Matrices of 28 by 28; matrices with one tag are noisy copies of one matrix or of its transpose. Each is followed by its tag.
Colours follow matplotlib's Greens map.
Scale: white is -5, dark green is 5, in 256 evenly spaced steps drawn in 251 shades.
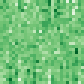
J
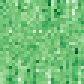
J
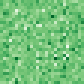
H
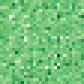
H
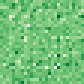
H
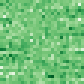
J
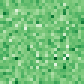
H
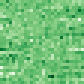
J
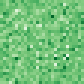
H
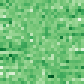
J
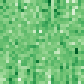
J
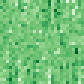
J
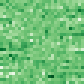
J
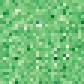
H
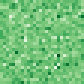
H
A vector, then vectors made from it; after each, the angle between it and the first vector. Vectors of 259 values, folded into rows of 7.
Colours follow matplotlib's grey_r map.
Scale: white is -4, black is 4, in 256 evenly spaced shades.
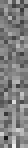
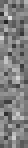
partly aligned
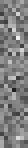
orthogonal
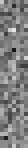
partly aligned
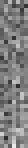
nearly parallel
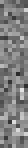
partly aligned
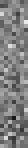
partly opposed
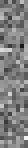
orthogonal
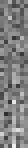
nearly parallel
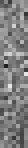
partly opposed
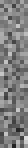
partly opposed
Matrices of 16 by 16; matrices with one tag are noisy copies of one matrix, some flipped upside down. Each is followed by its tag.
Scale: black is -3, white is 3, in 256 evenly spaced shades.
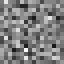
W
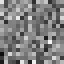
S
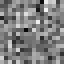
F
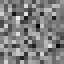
W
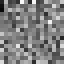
S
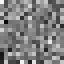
S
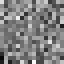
S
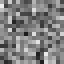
F
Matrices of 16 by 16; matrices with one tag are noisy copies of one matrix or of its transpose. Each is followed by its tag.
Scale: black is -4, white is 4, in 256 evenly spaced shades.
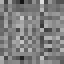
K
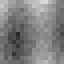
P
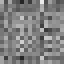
K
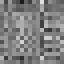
K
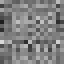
K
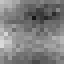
P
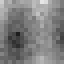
P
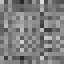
K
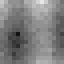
P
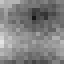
P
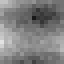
P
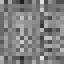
K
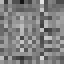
K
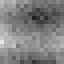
P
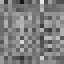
K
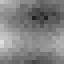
P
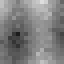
P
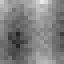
P
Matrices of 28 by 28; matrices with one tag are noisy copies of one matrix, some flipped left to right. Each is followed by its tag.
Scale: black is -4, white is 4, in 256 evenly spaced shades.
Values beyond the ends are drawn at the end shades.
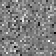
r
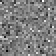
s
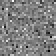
s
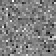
s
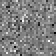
r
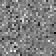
r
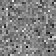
s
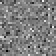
s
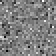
s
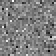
s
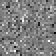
r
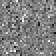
r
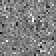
r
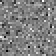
s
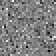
s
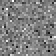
s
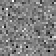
s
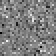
r
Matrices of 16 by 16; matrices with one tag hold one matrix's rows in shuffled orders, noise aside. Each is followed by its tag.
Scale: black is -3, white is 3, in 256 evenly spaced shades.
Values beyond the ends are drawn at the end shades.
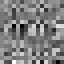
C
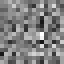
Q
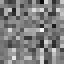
Q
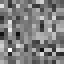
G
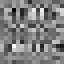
C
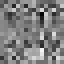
Q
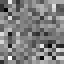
G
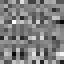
C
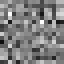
G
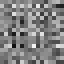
C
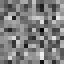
Q
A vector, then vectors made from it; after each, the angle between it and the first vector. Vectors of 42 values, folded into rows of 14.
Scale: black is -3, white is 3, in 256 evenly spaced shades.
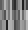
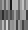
partly opposed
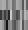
partly aligned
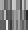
nearly opposite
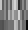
partly opposed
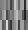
partly opposed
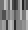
nearly parallel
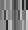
nearly parallel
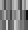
nearly opposite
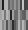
orthogonal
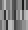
nearly parallel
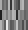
partly opposed
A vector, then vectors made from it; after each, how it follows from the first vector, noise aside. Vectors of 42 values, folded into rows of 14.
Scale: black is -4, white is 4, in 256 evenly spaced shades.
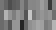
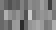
copied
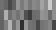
sign-scrambled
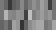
copied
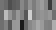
copied
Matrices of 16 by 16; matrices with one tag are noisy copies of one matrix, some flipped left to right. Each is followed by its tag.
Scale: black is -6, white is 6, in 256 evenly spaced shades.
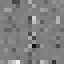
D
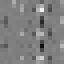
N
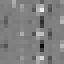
N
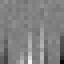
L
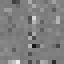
D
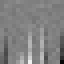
L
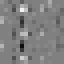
N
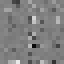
D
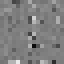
D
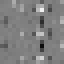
N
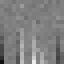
L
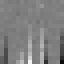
L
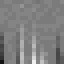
L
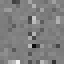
D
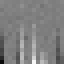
L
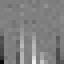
L
